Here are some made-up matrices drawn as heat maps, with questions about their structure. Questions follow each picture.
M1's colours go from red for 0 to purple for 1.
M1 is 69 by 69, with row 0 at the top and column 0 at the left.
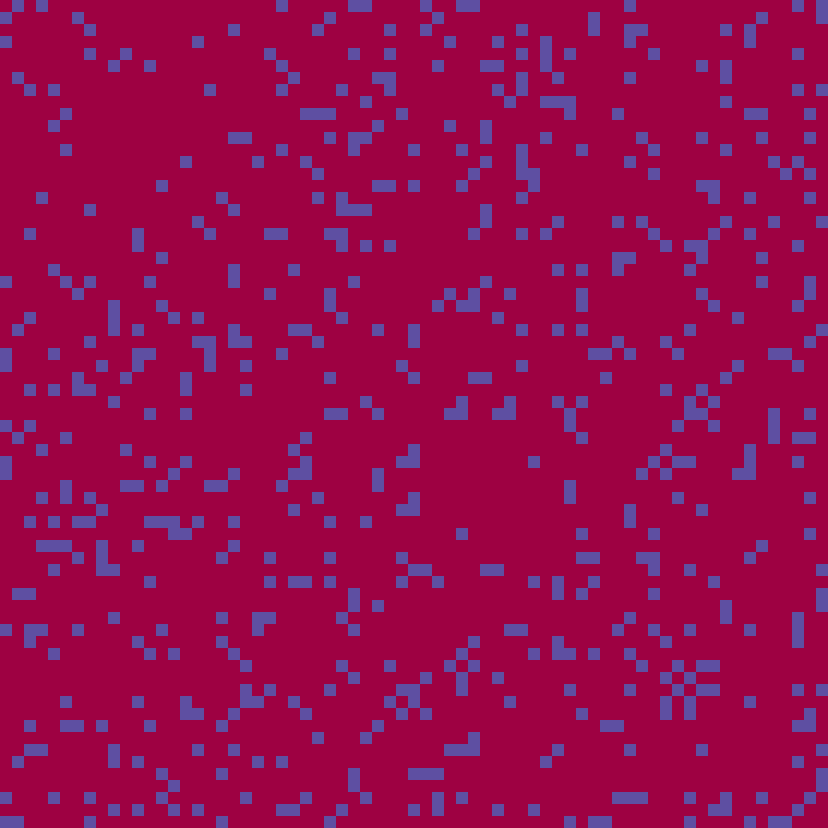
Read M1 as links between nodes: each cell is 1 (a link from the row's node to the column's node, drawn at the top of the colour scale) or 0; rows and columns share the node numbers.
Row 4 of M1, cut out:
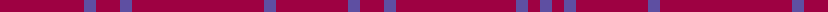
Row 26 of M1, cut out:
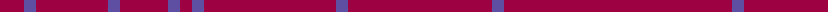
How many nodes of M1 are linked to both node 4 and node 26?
0
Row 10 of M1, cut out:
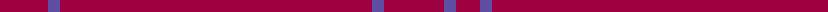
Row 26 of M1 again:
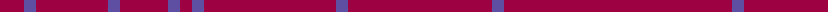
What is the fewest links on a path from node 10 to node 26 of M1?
4
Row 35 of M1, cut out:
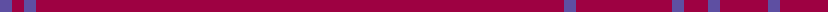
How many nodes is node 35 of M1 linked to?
6
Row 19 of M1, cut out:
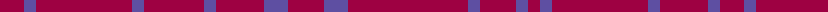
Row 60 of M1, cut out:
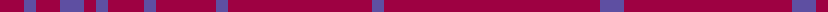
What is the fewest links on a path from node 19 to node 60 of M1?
2
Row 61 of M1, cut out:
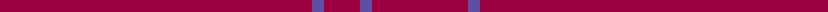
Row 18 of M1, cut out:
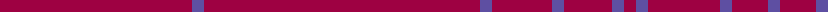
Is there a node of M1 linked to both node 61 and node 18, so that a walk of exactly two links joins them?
no
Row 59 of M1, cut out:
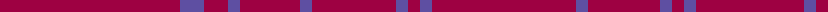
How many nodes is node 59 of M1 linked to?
10
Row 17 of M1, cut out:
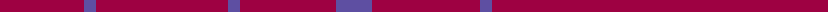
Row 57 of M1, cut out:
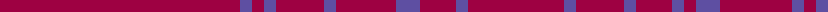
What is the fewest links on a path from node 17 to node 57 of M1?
3
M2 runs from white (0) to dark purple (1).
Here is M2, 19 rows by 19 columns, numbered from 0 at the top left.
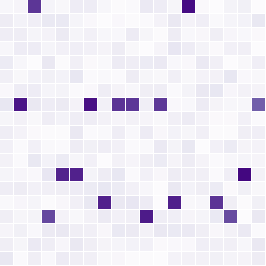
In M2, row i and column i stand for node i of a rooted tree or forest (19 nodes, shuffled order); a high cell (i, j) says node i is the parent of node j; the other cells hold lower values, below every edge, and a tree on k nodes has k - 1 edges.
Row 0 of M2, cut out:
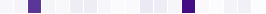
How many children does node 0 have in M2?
2
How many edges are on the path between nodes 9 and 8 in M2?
2
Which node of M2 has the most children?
7
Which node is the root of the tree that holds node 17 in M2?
14
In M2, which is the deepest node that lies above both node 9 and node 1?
7
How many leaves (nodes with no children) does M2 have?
14
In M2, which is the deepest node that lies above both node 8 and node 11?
7
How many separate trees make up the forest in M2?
2
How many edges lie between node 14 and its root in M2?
0
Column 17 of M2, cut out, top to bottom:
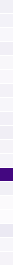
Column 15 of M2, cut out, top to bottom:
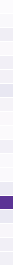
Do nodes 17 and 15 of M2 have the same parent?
no
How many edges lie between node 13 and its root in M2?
1
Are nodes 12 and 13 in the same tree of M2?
no
